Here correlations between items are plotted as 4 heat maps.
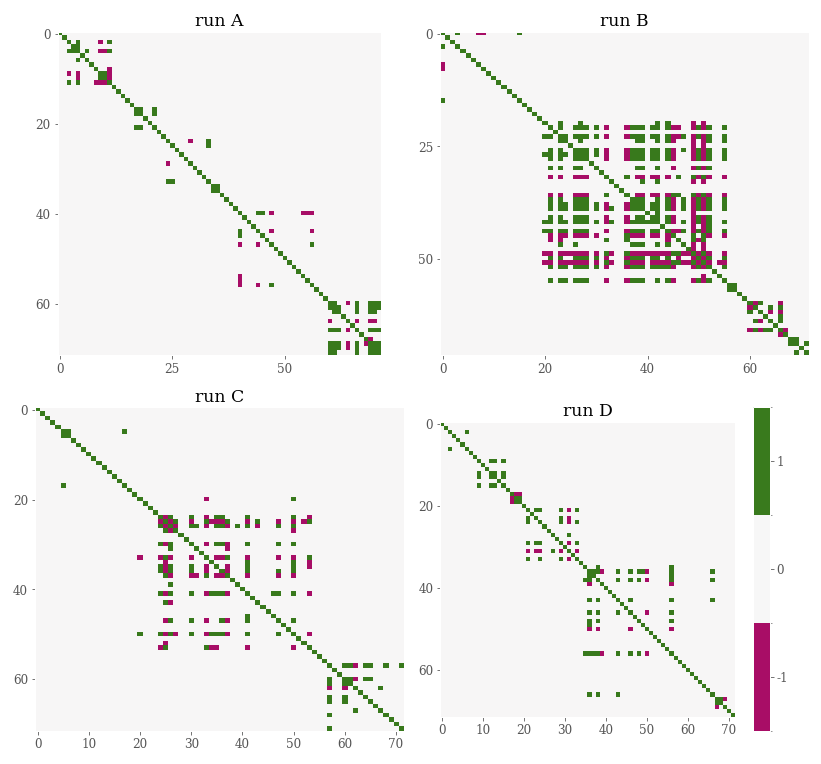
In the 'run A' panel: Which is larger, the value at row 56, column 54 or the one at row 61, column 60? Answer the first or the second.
the second
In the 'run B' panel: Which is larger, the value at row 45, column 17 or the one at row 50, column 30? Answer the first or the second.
the second
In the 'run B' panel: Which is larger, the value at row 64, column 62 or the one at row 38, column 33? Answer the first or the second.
the second
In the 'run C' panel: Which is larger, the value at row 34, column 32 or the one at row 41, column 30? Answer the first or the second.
the second
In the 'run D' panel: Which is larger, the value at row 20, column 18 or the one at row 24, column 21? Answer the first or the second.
the second
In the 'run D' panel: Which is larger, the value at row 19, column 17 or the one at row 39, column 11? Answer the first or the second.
the second
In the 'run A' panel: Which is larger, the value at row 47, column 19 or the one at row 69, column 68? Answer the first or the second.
the first
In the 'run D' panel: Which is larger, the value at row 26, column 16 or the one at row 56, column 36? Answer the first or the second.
the second
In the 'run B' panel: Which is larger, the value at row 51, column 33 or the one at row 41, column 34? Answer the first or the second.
the second
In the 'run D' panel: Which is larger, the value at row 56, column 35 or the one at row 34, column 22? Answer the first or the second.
the first
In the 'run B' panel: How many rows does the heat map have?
72
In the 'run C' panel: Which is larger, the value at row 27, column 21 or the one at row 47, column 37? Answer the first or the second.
the first
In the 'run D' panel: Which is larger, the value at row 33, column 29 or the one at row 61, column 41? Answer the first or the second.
the first
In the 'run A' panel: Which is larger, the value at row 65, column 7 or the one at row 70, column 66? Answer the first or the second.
the second
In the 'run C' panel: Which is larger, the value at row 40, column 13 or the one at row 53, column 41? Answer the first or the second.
the first
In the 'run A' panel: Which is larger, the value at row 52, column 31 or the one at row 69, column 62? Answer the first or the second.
the second
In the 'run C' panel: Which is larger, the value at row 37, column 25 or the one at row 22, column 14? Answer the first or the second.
the first
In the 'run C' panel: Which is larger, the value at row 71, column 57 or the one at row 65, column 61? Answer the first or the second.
the first
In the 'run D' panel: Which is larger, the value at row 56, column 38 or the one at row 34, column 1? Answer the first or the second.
the first
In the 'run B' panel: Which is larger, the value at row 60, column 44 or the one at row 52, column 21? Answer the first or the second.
the second
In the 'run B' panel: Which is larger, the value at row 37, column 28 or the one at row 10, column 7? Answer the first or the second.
the first
